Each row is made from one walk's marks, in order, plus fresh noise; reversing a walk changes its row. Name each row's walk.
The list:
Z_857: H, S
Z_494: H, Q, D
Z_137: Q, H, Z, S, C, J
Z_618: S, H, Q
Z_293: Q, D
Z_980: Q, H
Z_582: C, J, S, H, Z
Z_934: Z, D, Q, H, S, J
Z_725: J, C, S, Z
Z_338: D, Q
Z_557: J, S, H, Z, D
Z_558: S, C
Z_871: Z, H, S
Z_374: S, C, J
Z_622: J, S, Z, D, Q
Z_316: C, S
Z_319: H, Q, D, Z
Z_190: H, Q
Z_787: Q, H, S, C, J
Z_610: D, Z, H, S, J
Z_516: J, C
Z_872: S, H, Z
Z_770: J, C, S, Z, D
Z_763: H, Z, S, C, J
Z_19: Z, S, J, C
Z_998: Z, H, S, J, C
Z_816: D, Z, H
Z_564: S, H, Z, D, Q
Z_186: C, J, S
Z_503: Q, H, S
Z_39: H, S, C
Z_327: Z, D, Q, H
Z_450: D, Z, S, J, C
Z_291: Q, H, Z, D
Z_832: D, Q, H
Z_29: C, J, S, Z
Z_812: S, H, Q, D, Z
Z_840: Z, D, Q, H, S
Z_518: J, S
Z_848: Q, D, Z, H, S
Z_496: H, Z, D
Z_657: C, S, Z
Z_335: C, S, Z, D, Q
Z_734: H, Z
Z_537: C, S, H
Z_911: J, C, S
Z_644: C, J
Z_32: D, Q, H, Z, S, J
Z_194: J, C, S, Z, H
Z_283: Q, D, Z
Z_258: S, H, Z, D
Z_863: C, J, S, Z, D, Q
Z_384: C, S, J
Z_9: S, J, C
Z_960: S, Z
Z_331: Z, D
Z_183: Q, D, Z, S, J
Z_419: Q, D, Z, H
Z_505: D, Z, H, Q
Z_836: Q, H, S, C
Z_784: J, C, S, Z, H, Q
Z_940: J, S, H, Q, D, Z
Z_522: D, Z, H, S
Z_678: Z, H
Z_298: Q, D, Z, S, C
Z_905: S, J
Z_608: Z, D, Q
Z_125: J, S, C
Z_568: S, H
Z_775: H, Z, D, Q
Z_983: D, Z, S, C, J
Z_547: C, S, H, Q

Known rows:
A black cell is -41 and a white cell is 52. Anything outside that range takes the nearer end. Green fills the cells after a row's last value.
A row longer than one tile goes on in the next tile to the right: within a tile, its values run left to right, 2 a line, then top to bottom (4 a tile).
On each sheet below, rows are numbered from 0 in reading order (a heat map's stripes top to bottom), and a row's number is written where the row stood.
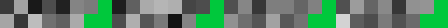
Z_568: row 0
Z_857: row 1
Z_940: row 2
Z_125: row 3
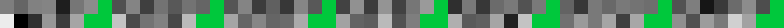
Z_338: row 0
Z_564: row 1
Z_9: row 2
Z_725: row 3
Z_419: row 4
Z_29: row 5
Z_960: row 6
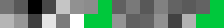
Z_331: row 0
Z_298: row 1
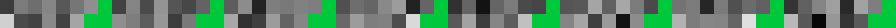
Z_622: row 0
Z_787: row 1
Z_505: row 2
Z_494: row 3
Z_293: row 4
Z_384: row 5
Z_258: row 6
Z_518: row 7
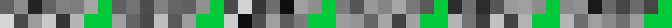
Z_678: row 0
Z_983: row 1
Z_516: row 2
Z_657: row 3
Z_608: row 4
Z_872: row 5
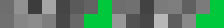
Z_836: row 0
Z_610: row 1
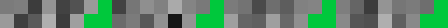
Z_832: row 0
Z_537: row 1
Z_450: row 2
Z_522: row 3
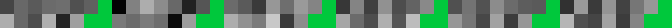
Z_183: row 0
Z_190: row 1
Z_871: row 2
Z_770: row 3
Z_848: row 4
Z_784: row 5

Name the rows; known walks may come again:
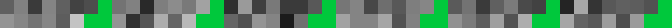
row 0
Z_291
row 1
Z_816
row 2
Z_980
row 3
Z_998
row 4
Z_283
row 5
Z_374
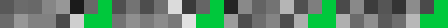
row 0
Z_494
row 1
Z_496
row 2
Z_775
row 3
Z_9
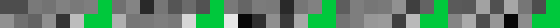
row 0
Z_863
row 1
Z_258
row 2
Z_338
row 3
Z_319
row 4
Z_384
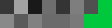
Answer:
Z_618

